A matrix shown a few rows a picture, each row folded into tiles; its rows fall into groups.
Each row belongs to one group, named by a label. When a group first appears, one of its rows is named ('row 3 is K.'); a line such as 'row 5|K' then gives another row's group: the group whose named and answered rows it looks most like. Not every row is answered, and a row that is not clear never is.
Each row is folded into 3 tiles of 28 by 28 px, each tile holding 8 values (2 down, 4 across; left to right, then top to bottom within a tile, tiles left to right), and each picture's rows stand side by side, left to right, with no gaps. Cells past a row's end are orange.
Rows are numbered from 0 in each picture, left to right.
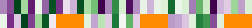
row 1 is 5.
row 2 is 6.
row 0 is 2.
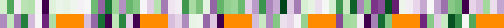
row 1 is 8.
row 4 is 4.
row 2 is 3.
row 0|6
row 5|6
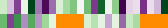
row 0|5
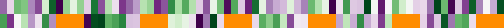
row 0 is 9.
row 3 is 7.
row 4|6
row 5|2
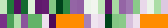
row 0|8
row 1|6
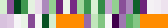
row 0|2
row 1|4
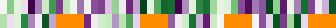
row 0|9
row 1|5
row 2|7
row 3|2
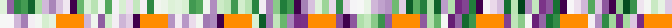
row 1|3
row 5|4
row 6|4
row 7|7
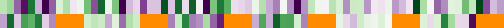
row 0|6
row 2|8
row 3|6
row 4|2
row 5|7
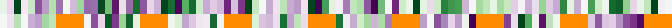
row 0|4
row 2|2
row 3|5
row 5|3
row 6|7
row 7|3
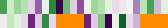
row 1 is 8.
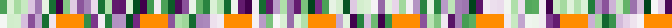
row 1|9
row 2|7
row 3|5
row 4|6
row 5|4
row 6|3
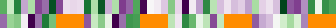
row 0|4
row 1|4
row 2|7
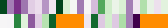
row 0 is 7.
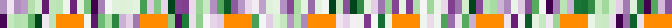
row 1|7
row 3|9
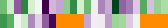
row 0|3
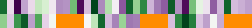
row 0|7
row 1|8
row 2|7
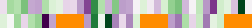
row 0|8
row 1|6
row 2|5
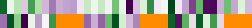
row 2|5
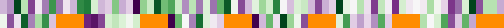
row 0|2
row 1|5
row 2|8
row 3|8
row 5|9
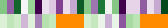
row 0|4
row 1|4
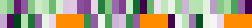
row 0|7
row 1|9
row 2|8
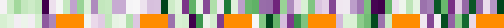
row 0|3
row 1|2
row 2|8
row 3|7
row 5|2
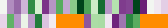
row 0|6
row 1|4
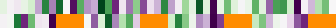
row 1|2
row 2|3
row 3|3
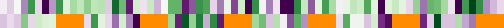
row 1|3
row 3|9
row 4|3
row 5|8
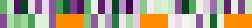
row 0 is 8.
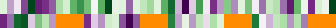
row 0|5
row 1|3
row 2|5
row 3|9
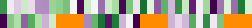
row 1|8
